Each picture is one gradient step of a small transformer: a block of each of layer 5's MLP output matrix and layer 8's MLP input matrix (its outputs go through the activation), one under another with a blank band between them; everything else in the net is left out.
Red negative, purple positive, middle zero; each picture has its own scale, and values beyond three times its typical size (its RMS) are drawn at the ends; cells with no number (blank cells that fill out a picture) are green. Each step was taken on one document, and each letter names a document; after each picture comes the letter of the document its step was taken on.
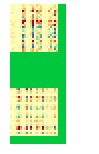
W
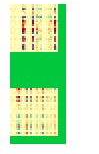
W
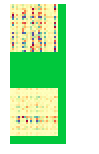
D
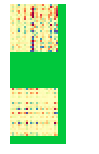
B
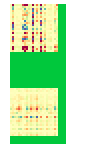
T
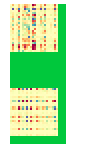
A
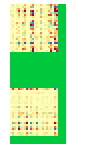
B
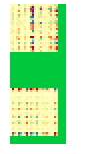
B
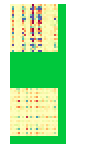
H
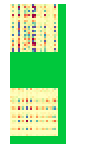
A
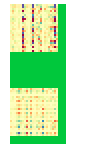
W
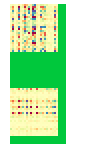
A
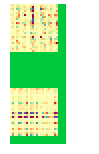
B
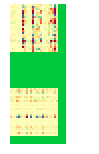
W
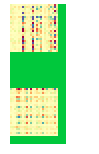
W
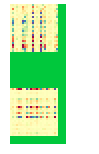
T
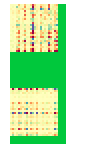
B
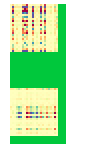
T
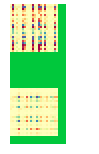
D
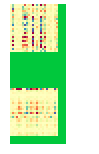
T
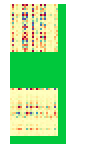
T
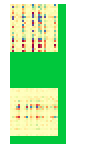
D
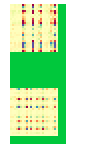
W
